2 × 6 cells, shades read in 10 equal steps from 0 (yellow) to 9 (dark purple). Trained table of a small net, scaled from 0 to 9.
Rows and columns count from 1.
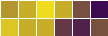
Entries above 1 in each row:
5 5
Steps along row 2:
up same up up down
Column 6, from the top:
9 6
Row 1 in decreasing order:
9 6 3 2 2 0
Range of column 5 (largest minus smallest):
2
